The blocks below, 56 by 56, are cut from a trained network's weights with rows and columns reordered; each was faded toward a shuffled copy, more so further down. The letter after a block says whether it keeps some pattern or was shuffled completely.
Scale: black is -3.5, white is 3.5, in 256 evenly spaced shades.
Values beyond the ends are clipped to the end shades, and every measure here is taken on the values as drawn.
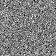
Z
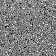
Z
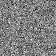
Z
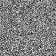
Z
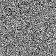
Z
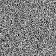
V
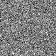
Z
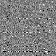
V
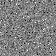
Z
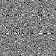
V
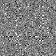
V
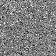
Z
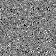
V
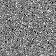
Z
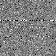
V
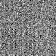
V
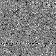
V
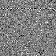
V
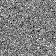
Z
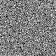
Z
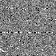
V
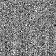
V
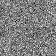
Z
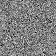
Z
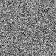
Z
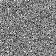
Z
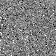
Z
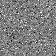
Z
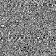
V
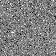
Z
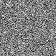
Z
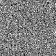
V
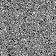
Z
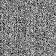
V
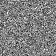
Z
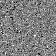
Z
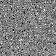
Z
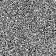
Z
